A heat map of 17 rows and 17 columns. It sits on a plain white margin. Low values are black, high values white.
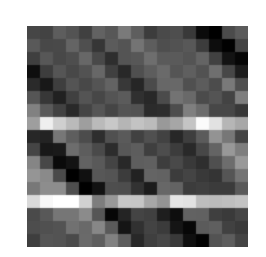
Histogram: skewed, a long tail of high values. Odd lines: rows 8 and 14. Slope: none.
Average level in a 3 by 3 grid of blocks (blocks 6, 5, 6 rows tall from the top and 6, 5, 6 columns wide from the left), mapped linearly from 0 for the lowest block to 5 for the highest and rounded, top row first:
0 1 0 / 3 3 5 / 5 1 2
